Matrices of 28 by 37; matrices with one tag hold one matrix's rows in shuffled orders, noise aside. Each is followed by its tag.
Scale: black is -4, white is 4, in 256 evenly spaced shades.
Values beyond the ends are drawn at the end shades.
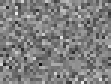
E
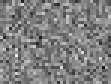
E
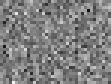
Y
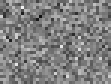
E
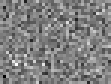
Y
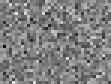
Y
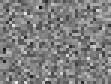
Y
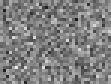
Y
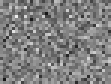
Y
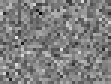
E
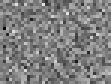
Y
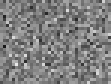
Y
